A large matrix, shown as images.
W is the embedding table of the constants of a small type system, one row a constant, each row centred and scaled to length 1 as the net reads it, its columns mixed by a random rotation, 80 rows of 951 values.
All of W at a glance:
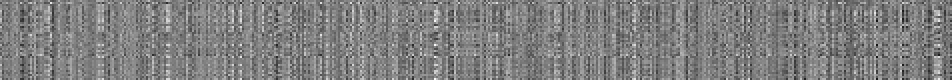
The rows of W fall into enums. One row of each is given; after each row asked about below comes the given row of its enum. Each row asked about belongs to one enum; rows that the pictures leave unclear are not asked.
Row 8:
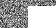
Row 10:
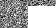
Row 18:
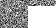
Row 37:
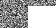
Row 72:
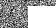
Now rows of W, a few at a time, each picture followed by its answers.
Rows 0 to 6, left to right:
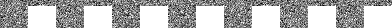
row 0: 10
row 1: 8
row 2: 37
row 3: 37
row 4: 10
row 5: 8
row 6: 8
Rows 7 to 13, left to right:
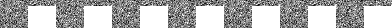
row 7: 18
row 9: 18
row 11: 18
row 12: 18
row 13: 72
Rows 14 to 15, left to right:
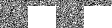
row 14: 72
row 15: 10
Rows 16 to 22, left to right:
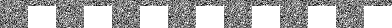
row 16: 18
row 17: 8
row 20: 10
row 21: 10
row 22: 8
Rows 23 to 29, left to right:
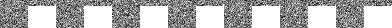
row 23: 18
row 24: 8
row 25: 37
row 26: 18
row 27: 10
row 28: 10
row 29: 8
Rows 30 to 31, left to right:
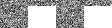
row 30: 8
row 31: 18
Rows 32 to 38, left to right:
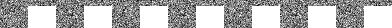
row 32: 8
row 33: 37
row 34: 72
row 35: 37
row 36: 18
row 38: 8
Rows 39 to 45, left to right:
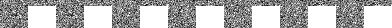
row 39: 37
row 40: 37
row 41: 18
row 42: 72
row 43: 8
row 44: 10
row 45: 10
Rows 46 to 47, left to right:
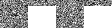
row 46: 37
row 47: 10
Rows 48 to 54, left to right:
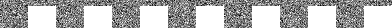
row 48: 37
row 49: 8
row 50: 8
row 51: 10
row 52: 37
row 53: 8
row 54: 8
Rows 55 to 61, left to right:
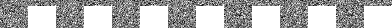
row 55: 8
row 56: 10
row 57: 10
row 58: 18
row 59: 37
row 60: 10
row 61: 37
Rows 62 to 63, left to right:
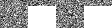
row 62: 10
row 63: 37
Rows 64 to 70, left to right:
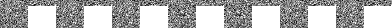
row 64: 18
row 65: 10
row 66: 10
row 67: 37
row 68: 37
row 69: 18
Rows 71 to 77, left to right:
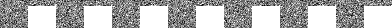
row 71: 18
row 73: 10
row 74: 18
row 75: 8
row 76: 10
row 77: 37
